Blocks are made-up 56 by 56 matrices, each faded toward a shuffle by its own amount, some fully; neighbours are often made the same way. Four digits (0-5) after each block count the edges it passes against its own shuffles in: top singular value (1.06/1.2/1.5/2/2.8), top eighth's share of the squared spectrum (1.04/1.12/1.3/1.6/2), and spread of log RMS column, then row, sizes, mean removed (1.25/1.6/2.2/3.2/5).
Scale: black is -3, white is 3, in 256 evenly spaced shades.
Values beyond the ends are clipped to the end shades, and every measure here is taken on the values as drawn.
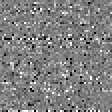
2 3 1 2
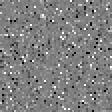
0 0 0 0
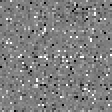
3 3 1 1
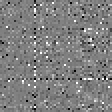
4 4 2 2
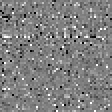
3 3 1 1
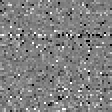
3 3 1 1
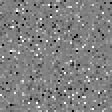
0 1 0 0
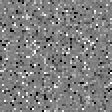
0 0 0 0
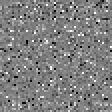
3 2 0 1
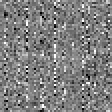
2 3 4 0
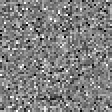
0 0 0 0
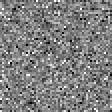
0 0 0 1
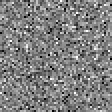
0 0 0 0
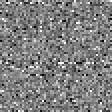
1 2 0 3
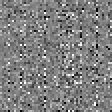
2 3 3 2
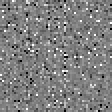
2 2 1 0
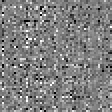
2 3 3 2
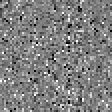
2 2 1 0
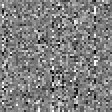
1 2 3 0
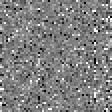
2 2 2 0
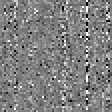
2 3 3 0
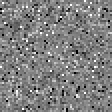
0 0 0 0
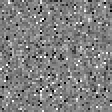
1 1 1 0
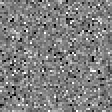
1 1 1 1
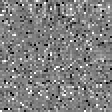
3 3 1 1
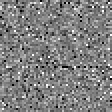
1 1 0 1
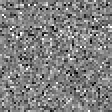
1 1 0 2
